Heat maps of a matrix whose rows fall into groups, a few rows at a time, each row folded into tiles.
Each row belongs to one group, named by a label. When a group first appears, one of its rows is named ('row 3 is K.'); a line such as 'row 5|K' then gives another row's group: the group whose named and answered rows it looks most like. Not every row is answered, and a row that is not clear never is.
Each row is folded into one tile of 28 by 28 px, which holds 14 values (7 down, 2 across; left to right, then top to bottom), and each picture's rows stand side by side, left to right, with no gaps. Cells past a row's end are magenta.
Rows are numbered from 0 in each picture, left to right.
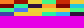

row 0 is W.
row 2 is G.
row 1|G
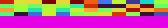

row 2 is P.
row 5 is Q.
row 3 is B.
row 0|G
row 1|P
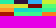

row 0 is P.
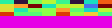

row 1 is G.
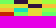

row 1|G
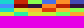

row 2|B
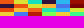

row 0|G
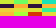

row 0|G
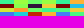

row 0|Q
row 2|Q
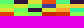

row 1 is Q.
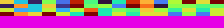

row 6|P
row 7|P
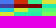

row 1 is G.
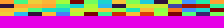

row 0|G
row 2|P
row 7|Q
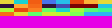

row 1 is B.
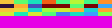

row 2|Q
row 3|Q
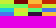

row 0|P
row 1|W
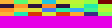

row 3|P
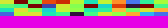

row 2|G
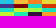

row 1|W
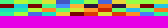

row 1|Q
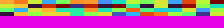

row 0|W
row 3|B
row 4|Q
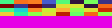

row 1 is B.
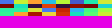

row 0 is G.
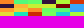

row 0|G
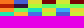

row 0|B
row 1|P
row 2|P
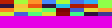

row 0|G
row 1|B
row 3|Q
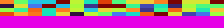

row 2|G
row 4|Q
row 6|G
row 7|P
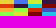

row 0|B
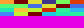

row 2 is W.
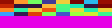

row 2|P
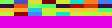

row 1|P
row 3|B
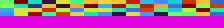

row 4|W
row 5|Q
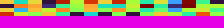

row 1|B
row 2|G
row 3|G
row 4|G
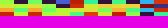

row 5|Q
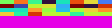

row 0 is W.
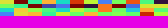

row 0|P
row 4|W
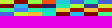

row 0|W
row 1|W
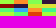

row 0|W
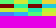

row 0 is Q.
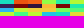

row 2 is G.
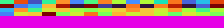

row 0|Q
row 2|B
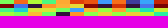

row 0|W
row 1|G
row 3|B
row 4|B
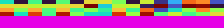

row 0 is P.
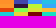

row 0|B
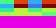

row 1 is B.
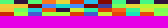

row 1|Q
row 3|Q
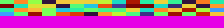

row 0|Q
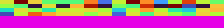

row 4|P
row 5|B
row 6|W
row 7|G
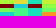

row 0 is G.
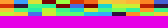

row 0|B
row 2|W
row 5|B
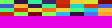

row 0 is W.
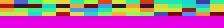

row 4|G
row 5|G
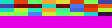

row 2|W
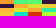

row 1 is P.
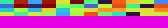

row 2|P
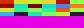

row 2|G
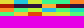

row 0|B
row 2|W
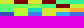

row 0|P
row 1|P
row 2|Q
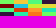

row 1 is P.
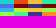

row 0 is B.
